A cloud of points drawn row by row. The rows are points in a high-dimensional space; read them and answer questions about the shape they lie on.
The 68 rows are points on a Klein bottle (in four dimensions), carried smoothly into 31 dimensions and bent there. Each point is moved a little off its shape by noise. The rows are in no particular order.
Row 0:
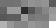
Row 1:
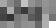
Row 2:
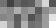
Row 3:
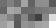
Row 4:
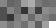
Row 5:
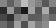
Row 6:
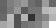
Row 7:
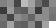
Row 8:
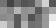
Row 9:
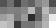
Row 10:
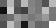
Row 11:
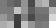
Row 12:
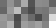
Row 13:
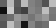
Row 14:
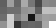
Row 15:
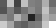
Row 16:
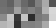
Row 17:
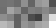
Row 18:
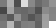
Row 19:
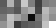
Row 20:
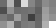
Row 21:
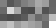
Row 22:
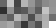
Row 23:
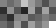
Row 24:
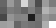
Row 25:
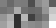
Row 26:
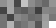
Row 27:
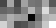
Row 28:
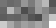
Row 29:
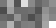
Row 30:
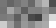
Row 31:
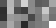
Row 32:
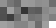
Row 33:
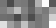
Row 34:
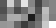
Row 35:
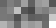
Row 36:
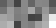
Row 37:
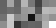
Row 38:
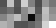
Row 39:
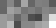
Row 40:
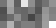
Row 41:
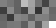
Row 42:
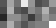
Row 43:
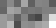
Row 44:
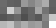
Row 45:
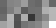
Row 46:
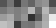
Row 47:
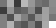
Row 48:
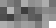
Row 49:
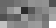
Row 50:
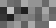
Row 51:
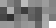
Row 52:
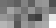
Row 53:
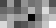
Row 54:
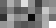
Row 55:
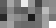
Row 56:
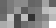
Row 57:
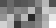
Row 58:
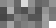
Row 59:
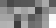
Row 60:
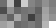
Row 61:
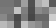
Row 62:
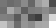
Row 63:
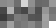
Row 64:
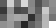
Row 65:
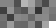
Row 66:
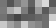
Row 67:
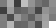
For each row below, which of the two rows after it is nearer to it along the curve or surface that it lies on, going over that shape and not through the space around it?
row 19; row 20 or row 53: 53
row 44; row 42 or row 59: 59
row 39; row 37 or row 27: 27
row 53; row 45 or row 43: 43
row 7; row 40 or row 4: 4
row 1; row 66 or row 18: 18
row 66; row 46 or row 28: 28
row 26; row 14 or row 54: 54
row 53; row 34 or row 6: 34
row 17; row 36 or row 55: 36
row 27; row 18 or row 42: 18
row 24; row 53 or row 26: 26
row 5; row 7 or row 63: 7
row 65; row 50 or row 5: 5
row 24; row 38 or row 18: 18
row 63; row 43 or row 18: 18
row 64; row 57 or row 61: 57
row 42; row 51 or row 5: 51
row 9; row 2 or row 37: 2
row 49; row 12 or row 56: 12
